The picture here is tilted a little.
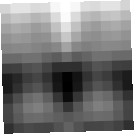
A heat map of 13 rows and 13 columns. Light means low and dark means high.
Mirror symmetry: left to right. Slope: up to the bottom. Lone odd cells: none. Ninth with the highest average: centre. Ninth with the lowest average: top middle. Stripes: none.
